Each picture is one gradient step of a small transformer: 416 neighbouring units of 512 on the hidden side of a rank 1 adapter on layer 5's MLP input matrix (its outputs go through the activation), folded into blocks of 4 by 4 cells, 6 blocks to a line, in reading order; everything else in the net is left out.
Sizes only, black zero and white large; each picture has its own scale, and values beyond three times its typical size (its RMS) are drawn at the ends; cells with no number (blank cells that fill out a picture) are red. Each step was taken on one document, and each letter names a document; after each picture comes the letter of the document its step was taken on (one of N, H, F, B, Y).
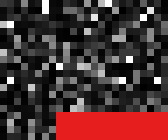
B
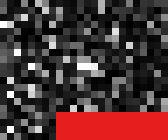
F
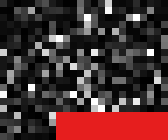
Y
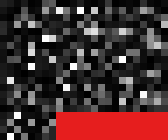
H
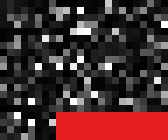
H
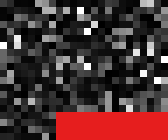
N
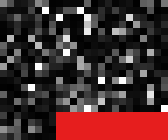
F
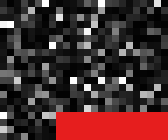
F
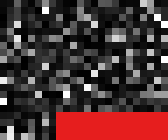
N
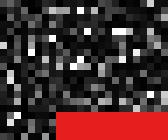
N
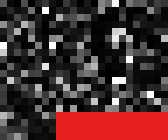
F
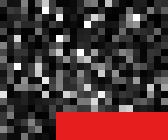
Y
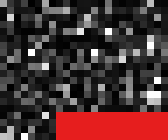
H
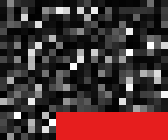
H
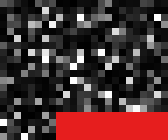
N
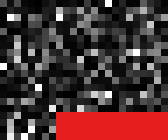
H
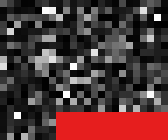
N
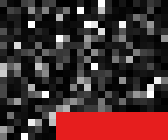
Y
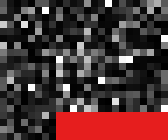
F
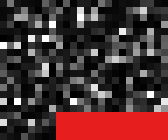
N
